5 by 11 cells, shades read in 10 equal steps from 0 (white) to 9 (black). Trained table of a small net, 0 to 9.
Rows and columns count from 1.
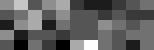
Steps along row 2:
down down up down up same up down up same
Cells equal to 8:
6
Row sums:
60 63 60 64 63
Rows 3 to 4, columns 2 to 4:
4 3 8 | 8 6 6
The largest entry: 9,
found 2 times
